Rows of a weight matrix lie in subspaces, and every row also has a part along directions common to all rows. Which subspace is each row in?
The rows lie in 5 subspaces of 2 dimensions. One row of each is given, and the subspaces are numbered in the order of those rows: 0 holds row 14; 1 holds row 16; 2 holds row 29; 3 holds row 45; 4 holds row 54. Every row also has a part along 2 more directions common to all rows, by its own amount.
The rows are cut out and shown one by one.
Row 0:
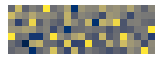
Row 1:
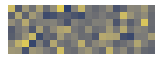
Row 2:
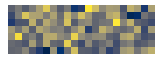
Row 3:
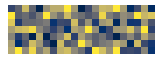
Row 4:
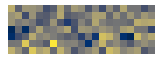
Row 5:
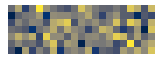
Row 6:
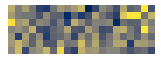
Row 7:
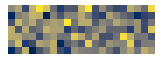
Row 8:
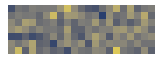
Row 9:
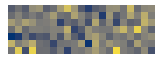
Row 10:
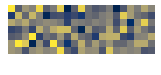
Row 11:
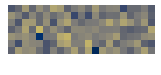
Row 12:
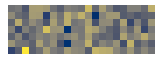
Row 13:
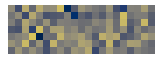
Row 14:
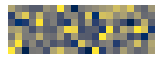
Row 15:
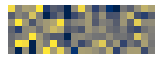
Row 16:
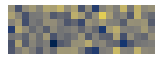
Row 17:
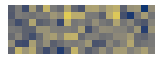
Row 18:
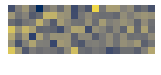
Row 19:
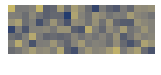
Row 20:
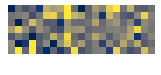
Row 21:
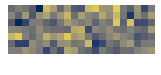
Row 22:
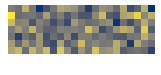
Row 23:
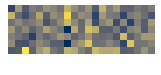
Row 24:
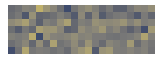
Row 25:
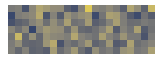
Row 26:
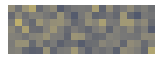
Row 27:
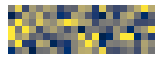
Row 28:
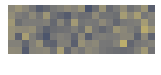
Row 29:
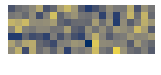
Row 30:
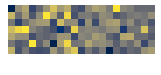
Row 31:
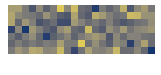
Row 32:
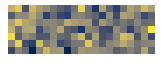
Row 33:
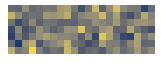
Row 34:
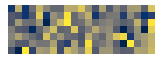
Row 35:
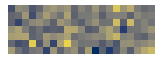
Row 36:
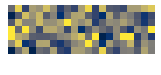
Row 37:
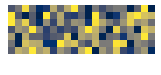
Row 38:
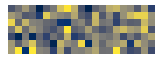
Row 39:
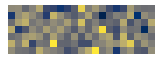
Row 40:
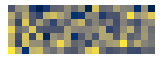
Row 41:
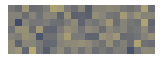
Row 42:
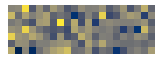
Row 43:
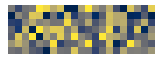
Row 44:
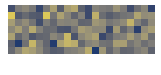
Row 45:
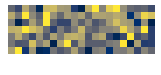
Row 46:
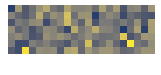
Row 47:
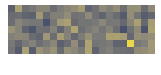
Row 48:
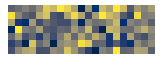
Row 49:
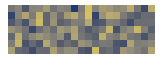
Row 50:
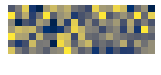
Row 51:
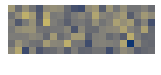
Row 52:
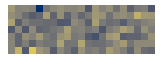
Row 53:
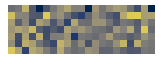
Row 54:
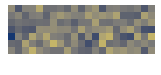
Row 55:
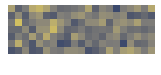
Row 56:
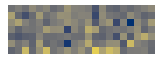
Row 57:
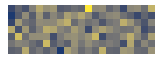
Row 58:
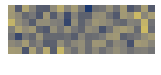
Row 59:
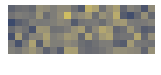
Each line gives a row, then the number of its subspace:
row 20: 2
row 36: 4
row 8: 2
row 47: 3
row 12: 3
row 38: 2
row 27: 4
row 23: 3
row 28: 4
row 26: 1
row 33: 4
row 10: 0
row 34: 3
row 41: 0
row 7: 4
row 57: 4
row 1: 0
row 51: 3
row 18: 1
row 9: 2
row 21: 2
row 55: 1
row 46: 3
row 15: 2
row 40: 1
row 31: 1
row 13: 0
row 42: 2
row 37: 0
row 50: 2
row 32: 4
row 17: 2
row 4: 4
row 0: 4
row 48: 1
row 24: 0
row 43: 0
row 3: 3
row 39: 1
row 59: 4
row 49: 0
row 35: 3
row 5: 3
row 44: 0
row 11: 0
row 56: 3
